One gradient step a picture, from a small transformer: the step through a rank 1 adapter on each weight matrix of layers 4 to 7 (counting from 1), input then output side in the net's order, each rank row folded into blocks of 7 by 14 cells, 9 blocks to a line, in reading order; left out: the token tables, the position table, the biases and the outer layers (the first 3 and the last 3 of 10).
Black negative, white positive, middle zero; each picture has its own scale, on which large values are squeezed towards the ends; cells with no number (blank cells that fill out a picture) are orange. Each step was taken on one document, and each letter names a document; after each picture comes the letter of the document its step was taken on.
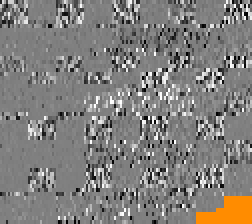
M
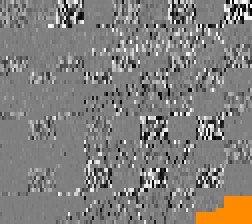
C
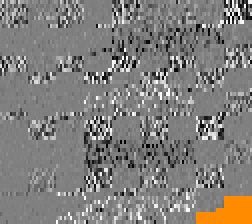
C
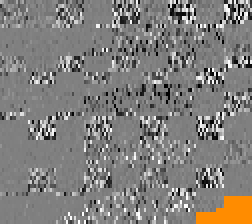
C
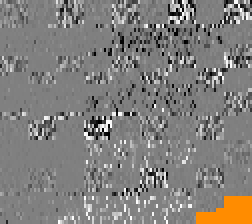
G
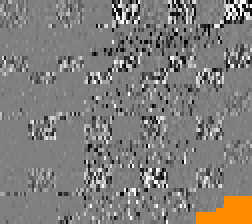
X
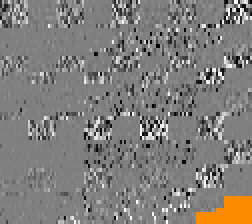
X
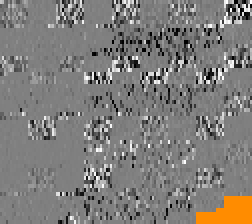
X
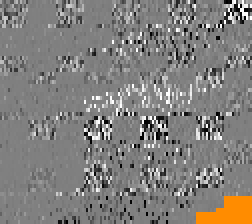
M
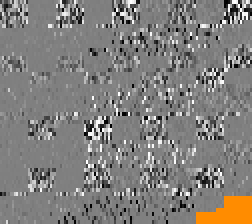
M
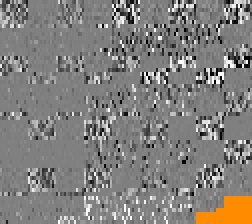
G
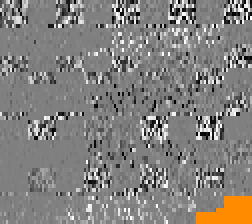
G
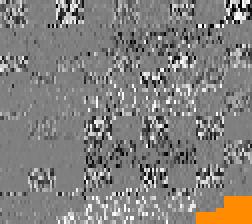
G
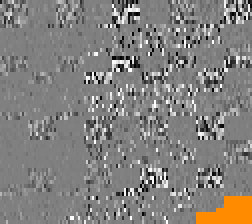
G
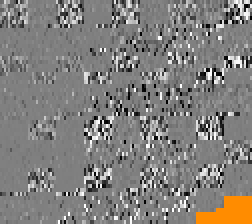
M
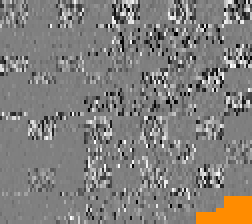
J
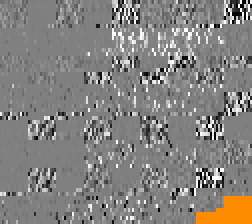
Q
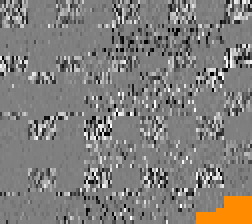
G
